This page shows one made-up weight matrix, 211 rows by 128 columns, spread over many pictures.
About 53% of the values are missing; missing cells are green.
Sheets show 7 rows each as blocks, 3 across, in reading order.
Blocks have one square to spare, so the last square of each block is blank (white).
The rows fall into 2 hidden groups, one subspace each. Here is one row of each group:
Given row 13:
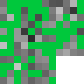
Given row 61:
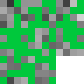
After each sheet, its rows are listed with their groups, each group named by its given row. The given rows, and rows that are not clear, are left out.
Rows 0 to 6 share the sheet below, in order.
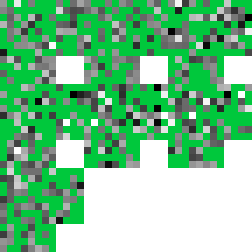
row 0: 13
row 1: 13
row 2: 61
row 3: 13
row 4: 61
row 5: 13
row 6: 61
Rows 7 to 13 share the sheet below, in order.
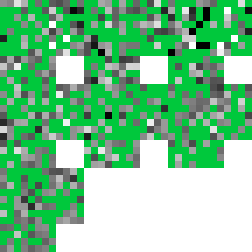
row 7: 13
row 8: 61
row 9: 13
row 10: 13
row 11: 13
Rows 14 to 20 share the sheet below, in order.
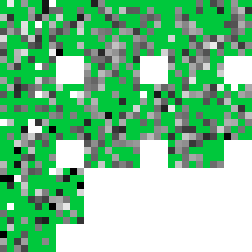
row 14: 61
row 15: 61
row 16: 61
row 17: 13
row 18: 13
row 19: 61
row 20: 61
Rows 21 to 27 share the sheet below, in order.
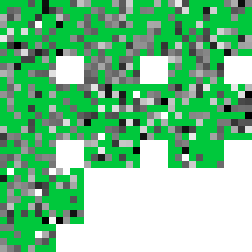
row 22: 61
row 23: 61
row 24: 13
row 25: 61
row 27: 61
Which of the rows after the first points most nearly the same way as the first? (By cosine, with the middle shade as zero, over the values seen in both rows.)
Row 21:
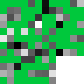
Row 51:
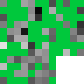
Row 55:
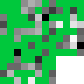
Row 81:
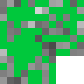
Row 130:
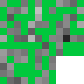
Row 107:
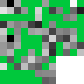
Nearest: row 130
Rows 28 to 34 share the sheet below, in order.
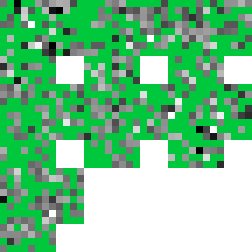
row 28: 13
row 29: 13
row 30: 61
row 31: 13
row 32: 13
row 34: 13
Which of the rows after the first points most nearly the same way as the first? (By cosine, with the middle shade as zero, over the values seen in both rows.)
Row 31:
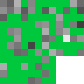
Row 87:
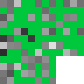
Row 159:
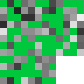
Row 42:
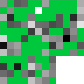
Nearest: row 87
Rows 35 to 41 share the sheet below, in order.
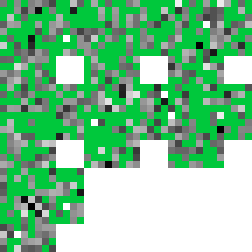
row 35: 13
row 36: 61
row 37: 61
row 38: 61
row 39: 61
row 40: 13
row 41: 13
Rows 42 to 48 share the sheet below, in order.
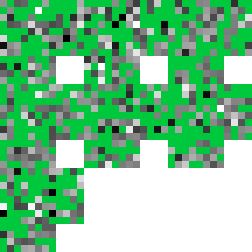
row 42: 13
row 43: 13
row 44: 61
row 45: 13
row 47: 13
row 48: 13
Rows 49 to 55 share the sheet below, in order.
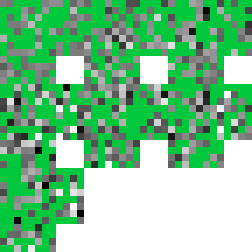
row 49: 13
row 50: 13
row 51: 13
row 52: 61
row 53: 61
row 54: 13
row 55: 61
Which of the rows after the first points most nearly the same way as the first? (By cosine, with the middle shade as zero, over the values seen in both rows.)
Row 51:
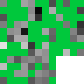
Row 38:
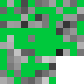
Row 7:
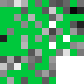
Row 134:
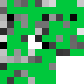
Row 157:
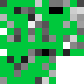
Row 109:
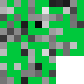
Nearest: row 7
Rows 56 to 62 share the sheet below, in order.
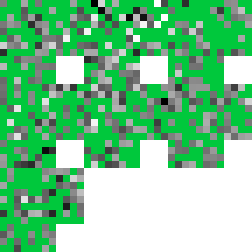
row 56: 13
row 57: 61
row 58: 13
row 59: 61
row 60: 61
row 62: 13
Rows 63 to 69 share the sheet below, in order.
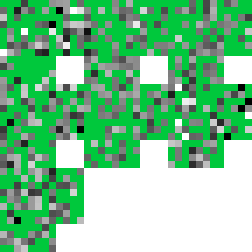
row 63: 13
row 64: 13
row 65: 61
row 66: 61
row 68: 61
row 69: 61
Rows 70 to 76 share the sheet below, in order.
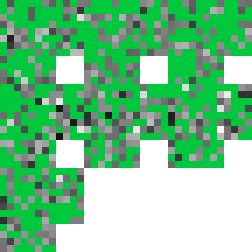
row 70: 61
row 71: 13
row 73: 61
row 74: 13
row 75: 13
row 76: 13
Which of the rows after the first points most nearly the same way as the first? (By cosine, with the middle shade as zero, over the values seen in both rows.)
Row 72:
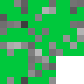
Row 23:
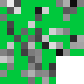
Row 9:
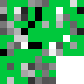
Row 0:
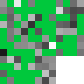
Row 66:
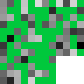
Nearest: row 23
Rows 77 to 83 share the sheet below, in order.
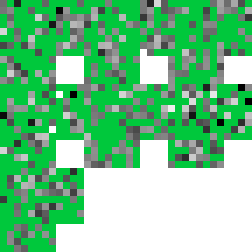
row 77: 13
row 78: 61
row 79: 61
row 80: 13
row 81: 13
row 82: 61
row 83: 61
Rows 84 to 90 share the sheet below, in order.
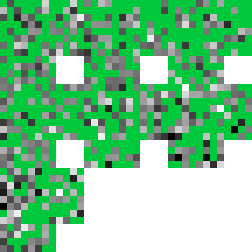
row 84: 61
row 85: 13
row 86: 61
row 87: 13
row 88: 61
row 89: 13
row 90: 61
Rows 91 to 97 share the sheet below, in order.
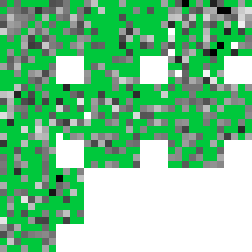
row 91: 13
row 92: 61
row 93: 13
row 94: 61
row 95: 13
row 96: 61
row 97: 13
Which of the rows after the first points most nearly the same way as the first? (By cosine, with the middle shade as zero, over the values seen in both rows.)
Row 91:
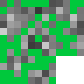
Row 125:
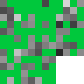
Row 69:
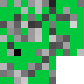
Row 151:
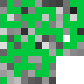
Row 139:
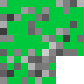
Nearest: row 151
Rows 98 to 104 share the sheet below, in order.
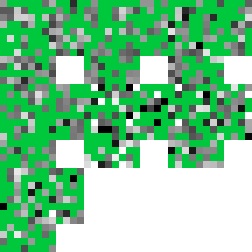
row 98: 61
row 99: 13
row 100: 61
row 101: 13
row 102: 61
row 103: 61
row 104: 13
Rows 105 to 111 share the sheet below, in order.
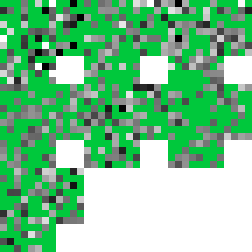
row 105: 61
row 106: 61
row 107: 61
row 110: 61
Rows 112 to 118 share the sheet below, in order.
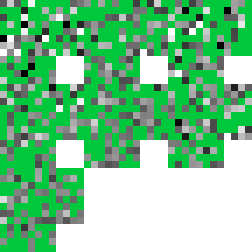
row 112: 61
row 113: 61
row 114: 13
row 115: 61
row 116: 61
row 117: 61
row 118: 13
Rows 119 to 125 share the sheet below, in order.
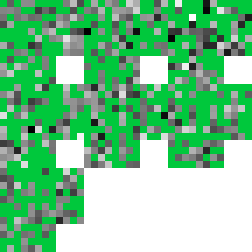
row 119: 13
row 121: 61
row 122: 61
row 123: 61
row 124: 61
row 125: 61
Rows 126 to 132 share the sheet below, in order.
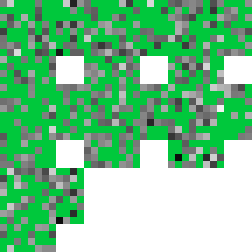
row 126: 61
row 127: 61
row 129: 13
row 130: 13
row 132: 61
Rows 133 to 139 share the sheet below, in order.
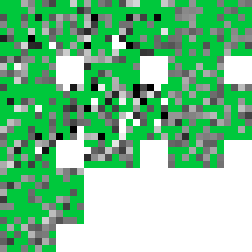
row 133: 13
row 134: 13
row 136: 61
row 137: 61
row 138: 61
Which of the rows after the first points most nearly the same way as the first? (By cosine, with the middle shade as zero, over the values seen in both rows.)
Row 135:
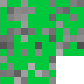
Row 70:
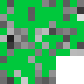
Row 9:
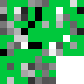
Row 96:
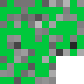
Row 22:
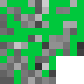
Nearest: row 22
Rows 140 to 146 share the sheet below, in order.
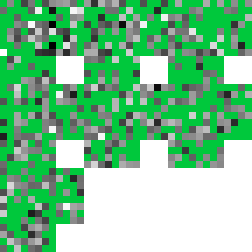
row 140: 13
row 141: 61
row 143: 13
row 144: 61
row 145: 13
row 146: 13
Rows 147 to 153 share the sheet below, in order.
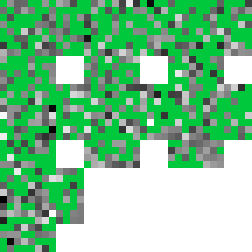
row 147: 13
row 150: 13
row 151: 13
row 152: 61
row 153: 13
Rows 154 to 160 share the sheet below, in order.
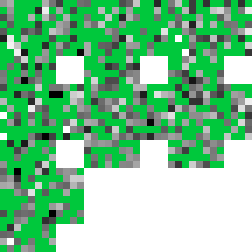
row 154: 61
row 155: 61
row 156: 61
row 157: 13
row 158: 13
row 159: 61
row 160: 13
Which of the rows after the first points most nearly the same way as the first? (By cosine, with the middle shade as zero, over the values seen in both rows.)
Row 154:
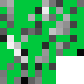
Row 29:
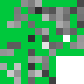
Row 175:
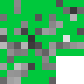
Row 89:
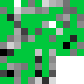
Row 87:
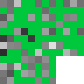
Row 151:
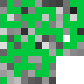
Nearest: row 89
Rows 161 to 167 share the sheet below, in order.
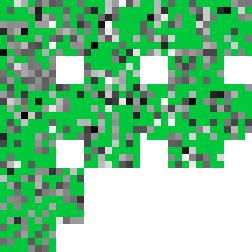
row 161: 13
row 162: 61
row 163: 13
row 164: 13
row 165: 61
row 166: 61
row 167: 61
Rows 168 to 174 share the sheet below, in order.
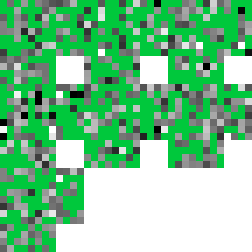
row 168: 13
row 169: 61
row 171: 13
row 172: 61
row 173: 61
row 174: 13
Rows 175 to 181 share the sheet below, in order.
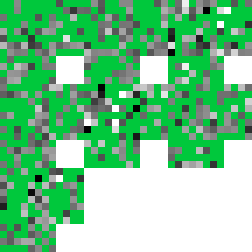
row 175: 13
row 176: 13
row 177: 13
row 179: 13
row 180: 61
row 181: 13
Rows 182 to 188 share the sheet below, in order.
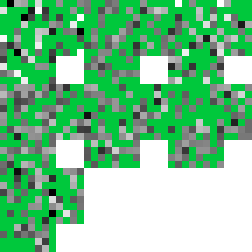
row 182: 61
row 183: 13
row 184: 61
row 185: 61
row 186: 13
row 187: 13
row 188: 13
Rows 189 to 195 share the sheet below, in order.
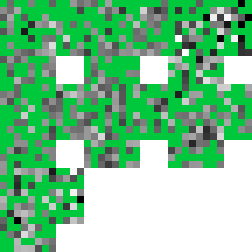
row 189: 13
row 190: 13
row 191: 61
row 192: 13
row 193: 61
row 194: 61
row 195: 61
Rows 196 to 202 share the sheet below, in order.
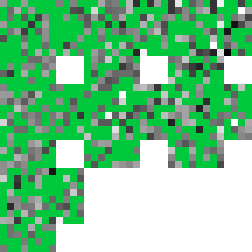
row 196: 13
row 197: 61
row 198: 61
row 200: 13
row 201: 13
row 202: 61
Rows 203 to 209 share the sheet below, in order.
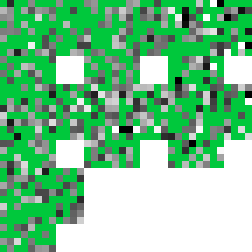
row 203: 61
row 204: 13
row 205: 61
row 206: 61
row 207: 61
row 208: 61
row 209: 61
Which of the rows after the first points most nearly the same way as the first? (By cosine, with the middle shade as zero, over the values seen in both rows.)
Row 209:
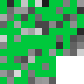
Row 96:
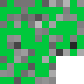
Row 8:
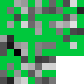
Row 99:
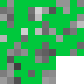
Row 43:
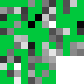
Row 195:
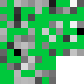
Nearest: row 99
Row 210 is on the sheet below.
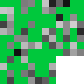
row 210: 61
